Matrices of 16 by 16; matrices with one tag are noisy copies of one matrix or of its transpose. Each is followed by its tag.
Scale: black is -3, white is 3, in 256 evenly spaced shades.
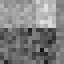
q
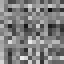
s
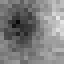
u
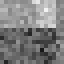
q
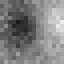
u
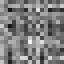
s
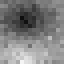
u
